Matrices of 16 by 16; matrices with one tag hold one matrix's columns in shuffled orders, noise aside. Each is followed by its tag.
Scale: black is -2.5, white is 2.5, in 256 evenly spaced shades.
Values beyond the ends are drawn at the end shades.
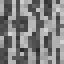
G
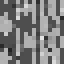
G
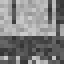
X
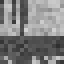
X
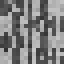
G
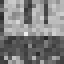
X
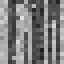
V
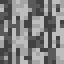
G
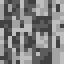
G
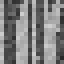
V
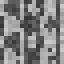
G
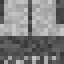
X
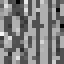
G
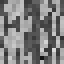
G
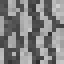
G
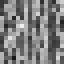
G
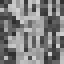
G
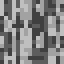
G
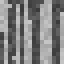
V
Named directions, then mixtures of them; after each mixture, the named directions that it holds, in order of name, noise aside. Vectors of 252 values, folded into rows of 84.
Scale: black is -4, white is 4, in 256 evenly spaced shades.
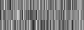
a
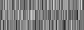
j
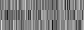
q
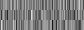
j, q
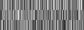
a, j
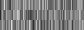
a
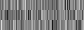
q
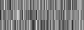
a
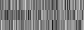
q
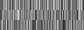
a, j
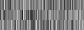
a, j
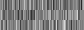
j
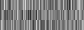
a, q
